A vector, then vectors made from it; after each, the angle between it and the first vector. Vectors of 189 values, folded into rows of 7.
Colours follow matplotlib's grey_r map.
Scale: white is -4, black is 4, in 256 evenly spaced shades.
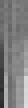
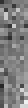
partly aligned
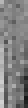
nearly opposite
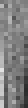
nearly opposite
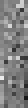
partly opposed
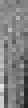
nearly opposite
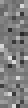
orthogonal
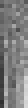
nearly parallel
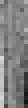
nearly opposite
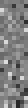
orthogonal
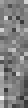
partly opposed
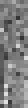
partly aligned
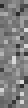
orthogonal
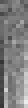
nearly parallel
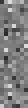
orthogonal
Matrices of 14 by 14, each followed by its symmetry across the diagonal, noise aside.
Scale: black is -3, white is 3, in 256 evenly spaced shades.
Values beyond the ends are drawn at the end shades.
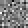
antisymmetric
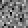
neither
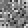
symmetric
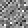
symmetric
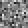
antisymmetric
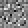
symmetric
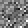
symmetric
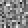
neither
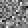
antisymmetric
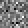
neither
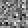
antisymmetric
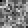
symmetric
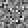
antisymmetric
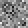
symmetric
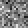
antisymmetric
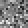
antisymmetric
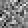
antisymmetric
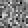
neither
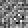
symmetric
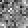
symmetric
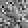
antisymmetric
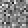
neither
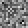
symmetric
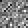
symmetric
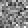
neither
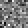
neither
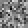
antisymmetric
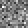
neither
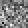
neither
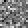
neither
